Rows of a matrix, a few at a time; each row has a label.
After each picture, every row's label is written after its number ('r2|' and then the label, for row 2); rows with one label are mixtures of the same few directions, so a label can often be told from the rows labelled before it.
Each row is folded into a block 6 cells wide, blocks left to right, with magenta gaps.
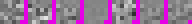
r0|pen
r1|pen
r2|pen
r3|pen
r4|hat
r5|pen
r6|pen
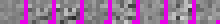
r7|pen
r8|pen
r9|pen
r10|pen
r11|pen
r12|hat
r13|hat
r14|hat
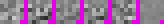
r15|hat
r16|pen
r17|pen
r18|pen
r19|pen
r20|hat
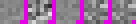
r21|pen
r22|pen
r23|pen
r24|pen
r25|pen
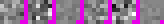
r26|hat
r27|hat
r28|hat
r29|pen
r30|hat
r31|pen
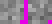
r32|hat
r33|hat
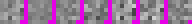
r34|hat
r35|hat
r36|pen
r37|hat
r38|hat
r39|hat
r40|pen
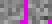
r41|pen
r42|pen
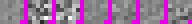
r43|hat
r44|pen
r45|hat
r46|pen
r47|hat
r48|pen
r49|pen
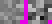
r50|pen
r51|hat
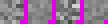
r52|pen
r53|hat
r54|pen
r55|pen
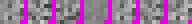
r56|hat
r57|pen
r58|pen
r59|hat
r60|hat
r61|pen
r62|hat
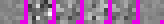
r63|pen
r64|hat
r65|hat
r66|hat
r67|hat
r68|hat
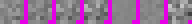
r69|pen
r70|hat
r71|hat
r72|hat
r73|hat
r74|pen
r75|hat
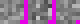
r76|pen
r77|hat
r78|pen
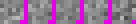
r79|pen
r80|hat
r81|hat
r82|hat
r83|hat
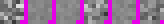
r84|pen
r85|hat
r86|hat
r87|hat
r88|pen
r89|hat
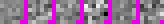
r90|pen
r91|pen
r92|hat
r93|hat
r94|hat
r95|hat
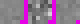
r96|pen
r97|hat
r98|hat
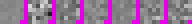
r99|hat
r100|hat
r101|hat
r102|pen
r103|hat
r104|pen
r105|pen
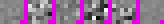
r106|pen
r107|hat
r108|hat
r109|hat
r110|pen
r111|hat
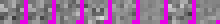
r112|hat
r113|hat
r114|hat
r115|pen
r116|hat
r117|hat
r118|hat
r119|pen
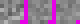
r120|pen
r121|pen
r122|hat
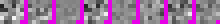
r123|hat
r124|pen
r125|pen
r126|hat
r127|pen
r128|hat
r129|hat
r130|hat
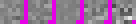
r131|pen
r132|pen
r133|hat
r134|pen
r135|pen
